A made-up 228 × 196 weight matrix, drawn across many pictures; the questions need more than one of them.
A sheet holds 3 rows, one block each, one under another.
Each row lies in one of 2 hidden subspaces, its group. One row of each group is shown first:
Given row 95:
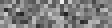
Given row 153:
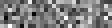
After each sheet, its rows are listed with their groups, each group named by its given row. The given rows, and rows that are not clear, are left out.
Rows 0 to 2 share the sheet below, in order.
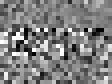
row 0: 95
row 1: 95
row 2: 153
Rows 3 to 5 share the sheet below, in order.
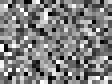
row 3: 95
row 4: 153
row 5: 153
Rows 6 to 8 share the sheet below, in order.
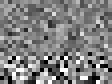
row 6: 153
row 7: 153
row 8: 95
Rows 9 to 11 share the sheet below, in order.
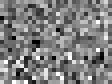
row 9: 153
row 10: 153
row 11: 95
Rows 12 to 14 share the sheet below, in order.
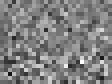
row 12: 95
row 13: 95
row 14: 153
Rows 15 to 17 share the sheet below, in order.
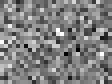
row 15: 153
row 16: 153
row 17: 153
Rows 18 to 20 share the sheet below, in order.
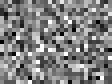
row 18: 153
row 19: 153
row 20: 153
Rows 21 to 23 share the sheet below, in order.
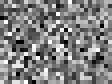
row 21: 153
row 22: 95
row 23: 95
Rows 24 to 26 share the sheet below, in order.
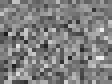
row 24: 153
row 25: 95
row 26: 95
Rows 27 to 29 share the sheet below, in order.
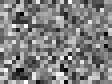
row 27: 95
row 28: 153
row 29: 95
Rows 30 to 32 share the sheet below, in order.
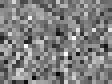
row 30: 153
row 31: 153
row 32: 95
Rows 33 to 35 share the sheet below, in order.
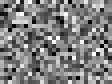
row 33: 95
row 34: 153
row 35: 153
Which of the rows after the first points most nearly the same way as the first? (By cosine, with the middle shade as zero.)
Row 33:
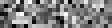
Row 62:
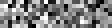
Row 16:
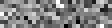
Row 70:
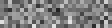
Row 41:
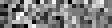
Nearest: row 41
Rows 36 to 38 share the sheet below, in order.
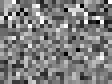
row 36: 153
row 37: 153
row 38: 95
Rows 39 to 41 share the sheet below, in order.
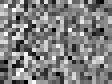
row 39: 95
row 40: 95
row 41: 95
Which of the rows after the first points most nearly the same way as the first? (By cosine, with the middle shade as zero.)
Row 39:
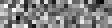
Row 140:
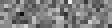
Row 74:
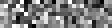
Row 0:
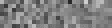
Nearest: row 74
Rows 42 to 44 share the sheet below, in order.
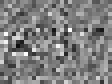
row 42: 95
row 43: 95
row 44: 153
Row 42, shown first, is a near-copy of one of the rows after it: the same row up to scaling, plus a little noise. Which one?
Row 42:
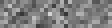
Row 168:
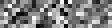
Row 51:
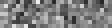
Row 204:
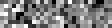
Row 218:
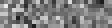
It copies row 168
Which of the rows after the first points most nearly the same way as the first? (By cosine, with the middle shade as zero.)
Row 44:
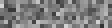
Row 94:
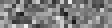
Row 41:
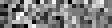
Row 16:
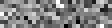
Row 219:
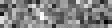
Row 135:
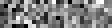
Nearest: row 94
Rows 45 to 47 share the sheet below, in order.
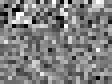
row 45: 95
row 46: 153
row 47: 153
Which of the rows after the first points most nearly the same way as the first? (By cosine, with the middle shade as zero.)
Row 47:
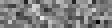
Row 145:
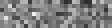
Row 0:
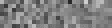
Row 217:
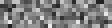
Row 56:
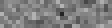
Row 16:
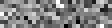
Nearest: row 217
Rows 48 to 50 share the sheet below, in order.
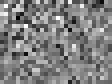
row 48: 95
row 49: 95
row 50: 153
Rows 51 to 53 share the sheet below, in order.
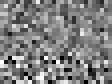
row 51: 95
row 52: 153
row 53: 153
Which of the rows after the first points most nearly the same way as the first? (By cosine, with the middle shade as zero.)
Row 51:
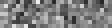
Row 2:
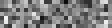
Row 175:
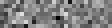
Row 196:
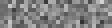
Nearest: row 2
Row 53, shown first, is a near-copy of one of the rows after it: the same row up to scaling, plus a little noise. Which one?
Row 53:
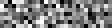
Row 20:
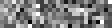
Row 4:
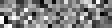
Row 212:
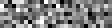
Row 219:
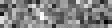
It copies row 212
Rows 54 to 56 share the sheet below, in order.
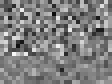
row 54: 153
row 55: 95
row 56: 153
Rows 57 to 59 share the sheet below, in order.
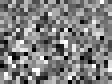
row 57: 95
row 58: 95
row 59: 153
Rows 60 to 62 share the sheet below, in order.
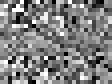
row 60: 95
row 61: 153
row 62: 95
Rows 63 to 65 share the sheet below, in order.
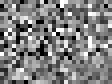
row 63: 153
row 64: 153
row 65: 95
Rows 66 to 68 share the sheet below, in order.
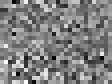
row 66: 153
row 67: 153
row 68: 95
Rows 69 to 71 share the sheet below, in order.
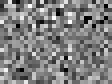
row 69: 153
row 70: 153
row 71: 95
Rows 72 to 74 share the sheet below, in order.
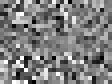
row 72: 95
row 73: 153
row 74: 95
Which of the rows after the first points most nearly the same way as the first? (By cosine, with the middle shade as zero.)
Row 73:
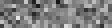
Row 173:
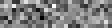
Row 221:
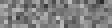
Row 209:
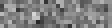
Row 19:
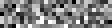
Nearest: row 173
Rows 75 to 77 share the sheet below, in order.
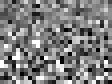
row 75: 153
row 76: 153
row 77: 153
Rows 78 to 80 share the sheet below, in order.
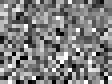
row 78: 95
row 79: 153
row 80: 153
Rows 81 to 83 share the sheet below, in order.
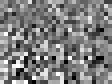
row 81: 153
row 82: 95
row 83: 95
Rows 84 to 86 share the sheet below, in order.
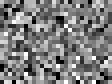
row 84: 95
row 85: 95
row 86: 153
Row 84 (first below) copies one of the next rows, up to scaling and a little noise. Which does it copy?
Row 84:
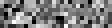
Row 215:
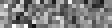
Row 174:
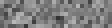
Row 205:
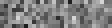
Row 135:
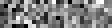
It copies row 174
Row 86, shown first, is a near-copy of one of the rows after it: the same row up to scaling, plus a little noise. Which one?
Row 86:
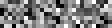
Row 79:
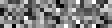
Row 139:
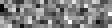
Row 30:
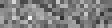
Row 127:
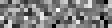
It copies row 79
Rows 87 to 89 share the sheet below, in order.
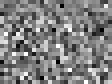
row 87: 153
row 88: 95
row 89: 153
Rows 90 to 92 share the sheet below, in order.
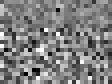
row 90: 153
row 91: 153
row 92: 153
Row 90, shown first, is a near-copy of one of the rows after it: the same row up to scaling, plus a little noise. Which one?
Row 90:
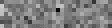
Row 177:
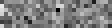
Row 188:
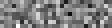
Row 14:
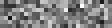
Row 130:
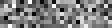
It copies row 177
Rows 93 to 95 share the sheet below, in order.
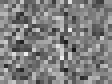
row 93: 95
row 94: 95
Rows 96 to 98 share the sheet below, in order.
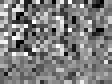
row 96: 95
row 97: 95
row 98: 153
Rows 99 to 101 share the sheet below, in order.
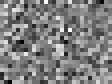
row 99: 95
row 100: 95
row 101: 153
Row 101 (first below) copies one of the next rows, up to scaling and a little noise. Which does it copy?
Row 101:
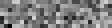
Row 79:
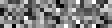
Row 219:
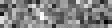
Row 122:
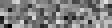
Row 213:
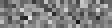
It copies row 122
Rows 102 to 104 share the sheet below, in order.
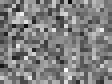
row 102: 95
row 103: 95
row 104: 153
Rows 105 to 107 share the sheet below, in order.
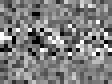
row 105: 153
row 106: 153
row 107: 95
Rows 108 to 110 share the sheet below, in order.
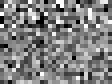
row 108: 153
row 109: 153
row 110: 153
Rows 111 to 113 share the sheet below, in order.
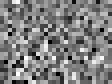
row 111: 153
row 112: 95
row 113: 95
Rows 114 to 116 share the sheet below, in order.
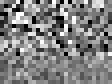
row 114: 95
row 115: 153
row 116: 95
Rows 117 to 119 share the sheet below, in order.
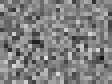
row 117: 153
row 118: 153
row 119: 95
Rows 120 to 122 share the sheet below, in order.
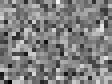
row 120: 153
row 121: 95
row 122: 153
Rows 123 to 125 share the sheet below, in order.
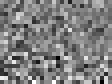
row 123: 95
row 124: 95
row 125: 153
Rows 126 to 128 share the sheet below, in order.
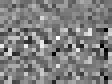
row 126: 153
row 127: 153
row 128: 153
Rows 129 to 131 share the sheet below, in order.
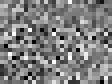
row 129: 95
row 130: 153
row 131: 153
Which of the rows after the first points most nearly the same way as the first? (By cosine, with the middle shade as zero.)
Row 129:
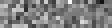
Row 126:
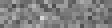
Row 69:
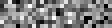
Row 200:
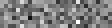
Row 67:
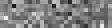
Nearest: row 126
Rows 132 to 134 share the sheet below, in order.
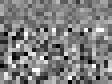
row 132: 153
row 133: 95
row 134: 153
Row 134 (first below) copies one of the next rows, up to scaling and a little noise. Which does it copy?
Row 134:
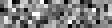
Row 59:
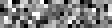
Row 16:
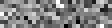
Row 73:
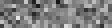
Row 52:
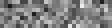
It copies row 59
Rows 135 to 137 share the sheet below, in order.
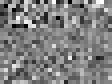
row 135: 95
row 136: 153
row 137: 95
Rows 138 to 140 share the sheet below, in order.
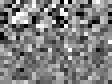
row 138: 95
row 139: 153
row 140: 95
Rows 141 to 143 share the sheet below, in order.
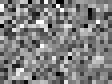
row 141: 153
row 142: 153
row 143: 95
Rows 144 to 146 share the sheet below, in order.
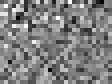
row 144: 95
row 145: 153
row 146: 95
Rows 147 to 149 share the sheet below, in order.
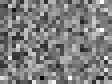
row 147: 95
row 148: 95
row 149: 153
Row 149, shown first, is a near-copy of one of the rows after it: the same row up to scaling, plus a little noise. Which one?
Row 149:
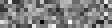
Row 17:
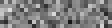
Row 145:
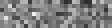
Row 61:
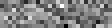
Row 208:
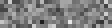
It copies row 208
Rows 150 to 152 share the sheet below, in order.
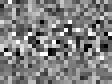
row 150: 153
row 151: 153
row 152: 95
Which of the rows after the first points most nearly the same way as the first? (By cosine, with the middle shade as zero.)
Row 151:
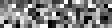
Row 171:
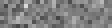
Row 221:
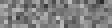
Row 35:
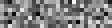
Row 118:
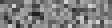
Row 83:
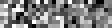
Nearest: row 118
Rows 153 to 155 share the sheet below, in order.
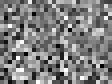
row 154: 95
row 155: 95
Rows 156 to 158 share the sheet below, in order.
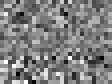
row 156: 95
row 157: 153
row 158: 95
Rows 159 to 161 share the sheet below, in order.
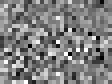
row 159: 95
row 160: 153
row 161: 95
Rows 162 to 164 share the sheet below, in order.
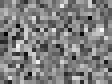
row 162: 153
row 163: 95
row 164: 153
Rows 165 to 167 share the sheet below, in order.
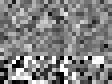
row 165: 95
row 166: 153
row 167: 95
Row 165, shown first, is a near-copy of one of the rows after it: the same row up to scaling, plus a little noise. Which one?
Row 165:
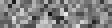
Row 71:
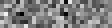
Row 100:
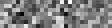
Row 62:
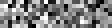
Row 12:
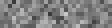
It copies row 12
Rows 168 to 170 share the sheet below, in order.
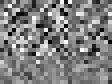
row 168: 95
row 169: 95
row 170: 153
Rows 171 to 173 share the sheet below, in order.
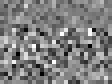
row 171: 95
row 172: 153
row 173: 153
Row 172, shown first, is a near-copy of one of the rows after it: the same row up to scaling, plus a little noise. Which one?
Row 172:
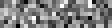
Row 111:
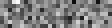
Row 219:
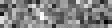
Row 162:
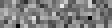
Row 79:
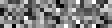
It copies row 162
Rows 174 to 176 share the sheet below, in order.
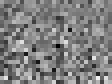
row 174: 95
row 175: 95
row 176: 153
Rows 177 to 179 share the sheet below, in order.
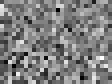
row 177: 153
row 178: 95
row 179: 95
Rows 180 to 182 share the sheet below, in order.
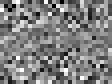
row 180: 153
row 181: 153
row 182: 95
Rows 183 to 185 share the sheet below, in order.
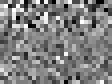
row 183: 95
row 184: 95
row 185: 153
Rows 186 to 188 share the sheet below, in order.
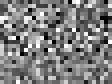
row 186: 153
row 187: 153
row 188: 153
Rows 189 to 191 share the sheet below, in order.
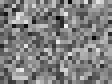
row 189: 95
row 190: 153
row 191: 95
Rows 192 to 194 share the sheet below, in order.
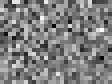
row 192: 153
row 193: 95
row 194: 95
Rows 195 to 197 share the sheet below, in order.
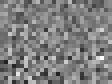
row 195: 95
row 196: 95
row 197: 95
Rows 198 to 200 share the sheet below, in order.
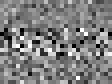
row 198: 95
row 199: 153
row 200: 153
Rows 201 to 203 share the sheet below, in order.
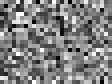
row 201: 95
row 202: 153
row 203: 153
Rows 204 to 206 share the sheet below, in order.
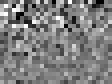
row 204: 95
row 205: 95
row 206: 153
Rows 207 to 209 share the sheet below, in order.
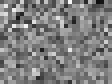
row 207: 95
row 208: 153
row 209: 153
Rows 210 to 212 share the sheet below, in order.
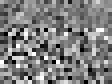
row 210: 95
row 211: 95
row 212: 153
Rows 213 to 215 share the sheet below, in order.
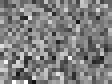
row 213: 153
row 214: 153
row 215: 95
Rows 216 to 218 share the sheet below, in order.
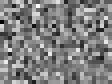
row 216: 153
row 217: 153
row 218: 95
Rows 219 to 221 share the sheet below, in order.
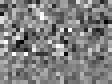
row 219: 153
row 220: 95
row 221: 95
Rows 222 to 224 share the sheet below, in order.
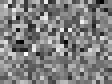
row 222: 95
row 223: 95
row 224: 153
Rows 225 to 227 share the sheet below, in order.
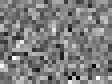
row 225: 153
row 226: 95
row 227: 153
